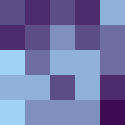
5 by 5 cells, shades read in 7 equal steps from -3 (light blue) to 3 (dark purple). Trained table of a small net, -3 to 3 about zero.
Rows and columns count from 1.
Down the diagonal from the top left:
1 1 -2 -2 3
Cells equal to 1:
5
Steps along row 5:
up same same up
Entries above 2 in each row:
0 0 0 0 1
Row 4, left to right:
-2 -2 1 -2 2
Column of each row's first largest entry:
2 1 2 5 5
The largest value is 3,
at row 5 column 5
